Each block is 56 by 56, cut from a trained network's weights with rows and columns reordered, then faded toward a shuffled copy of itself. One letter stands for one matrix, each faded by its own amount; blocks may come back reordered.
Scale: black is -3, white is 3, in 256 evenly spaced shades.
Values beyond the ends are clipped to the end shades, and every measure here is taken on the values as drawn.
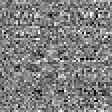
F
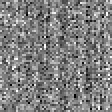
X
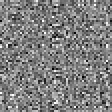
F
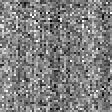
X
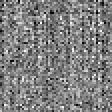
X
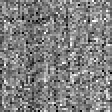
X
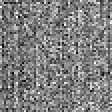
X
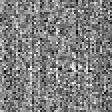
X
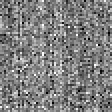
X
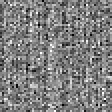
X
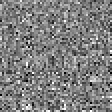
F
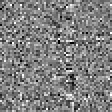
F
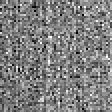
X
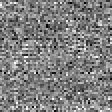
F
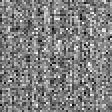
X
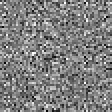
F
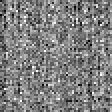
X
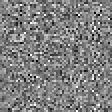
F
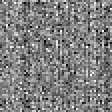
X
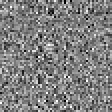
F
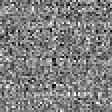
F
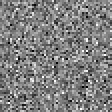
F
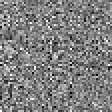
F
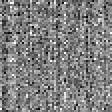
X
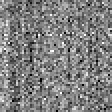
X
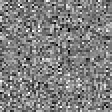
F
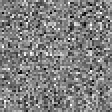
F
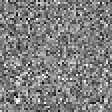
F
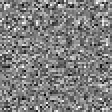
F
